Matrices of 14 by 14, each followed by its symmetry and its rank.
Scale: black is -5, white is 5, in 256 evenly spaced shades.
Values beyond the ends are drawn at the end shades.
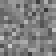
antisymmetric, full rank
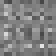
neither, rank three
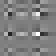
neither, rank one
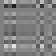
neither, rank one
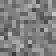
antisymmetric, full rank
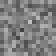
antisymmetric, full rank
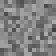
neither, full rank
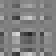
neither, rank one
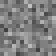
antisymmetric, full rank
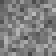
neither, full rank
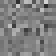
neither, rank three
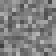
neither, full rank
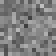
neither, full rank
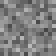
antisymmetric, full rank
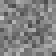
neither, full rank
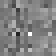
neither, rank three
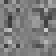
neither, rank three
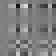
neither, rank one
